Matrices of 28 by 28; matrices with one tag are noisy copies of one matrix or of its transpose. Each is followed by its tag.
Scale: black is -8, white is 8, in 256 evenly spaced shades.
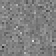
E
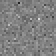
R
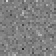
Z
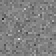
R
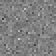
R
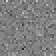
Z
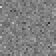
Z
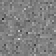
R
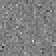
E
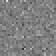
Z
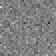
Z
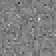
R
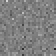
Z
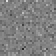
Z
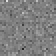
Z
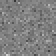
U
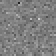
R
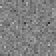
Z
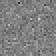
R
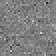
E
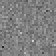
E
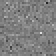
E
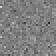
Z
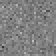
E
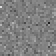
Z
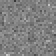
U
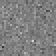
E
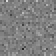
Z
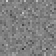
Z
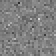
R
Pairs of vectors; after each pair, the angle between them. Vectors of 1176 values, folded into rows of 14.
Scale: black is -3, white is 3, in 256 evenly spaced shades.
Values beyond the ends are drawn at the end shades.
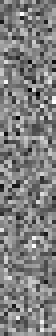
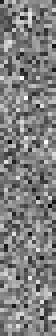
partly aligned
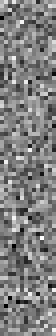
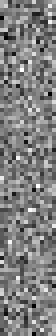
partly aligned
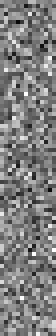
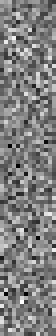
partly aligned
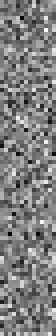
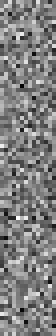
partly opposed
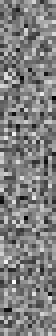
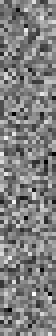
nearly parallel
